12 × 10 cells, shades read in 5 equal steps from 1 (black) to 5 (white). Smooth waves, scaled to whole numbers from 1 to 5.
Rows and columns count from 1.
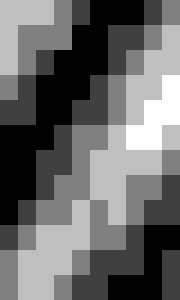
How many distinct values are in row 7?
4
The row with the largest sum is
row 6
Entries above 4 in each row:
0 0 0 1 2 2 0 0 0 0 0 0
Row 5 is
2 2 1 1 2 2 3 4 5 5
